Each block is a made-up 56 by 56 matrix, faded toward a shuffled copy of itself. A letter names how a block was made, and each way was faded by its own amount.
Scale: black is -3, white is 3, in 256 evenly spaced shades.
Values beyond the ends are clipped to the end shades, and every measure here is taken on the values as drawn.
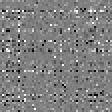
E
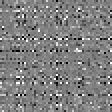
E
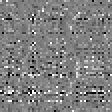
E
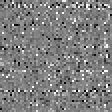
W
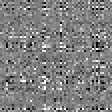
E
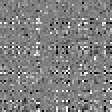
E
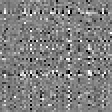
E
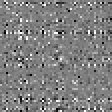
E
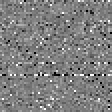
W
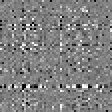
E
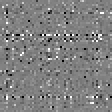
E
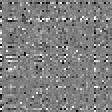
E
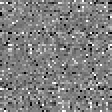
W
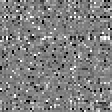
W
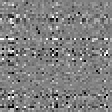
E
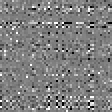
E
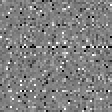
W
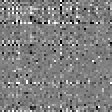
E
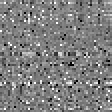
W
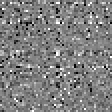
W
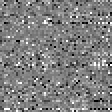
W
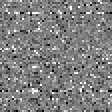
W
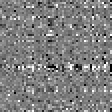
E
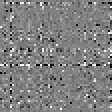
E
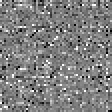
W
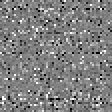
W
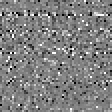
W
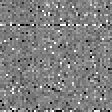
W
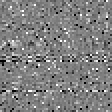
W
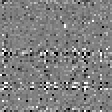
E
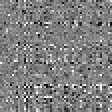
E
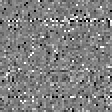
W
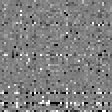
E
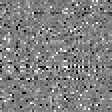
W
